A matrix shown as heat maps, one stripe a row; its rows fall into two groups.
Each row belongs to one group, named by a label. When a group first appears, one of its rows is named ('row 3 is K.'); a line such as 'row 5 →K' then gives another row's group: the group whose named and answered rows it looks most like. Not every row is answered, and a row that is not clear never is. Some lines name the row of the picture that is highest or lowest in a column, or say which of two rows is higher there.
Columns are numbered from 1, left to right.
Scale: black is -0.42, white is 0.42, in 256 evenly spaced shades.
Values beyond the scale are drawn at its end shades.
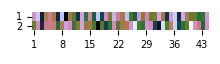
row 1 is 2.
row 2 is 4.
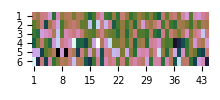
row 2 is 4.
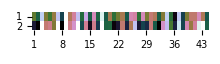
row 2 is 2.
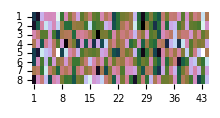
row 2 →2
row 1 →2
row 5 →2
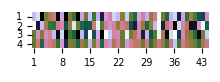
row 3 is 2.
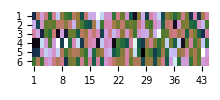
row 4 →2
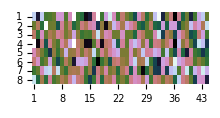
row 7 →2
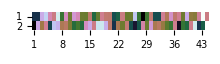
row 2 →4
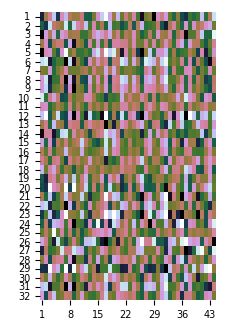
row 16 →4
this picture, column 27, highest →6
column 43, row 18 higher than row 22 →Yes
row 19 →2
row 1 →4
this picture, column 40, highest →27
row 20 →2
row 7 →4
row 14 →4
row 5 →4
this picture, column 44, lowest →26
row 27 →4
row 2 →2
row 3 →4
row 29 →2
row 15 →4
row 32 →4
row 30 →4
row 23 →4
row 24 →2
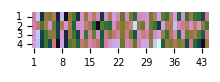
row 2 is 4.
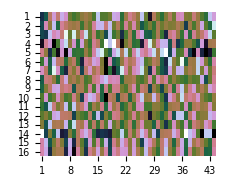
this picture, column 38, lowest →5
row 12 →2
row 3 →2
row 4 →4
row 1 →2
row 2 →4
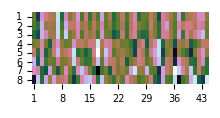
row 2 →2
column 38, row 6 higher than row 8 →Yes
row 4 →4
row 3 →2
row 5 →4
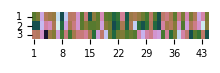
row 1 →2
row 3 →4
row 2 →2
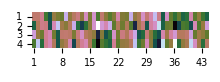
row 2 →4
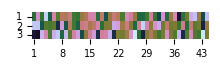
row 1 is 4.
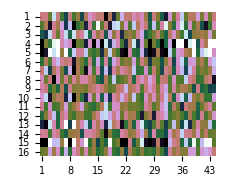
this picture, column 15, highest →2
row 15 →2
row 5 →2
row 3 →2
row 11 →4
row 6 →2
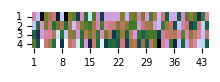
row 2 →4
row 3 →2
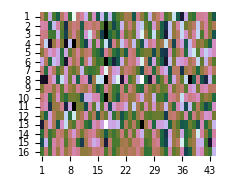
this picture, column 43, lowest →15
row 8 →2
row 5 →2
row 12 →2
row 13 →4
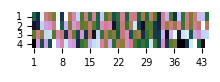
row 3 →2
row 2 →2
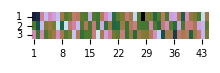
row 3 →4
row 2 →2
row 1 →2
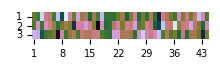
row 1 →2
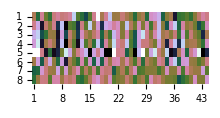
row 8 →4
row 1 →4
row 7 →2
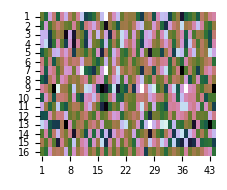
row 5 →2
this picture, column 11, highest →7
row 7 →4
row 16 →2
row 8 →2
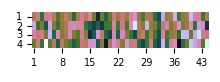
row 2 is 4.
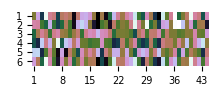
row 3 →4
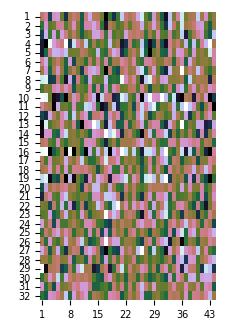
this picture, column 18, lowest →16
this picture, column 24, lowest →11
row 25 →2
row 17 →4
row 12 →2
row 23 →4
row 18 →2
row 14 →4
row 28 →2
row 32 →2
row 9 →2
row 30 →2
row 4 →2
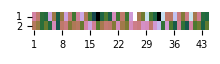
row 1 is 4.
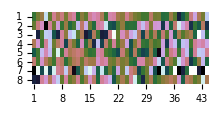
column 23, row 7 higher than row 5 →No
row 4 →2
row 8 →2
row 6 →4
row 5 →2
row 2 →4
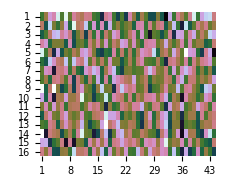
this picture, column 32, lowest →1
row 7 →4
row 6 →2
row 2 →2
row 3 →2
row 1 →2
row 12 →4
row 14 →4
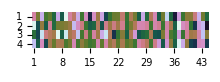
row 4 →4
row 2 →4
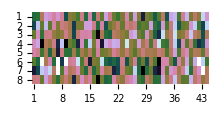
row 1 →2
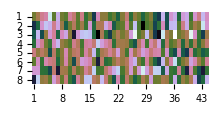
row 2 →2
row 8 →4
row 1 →2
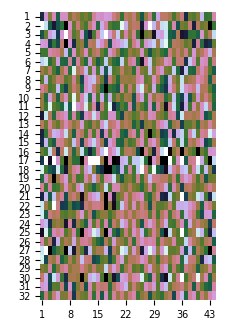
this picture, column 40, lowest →16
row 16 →4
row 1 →4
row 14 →2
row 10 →2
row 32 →2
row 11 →2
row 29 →4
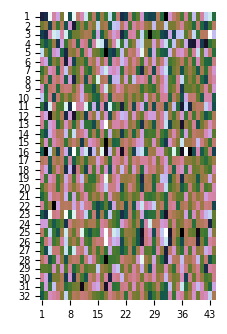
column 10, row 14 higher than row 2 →Yes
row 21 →2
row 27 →2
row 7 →4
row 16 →2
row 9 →4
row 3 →2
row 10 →4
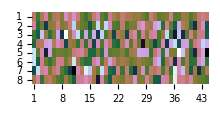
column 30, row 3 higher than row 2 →Yes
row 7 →4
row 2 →4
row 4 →2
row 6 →4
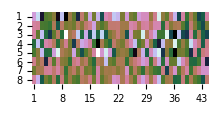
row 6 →4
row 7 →2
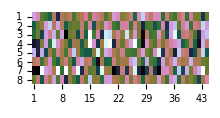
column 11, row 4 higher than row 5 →No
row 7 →2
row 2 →2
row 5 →4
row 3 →2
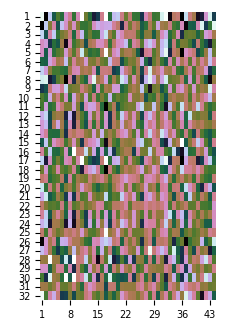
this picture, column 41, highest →2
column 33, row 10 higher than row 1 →Yes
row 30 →2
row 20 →4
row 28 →2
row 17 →4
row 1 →4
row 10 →2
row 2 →4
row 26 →4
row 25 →4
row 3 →4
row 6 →2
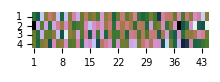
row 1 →2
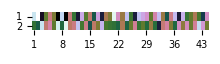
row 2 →2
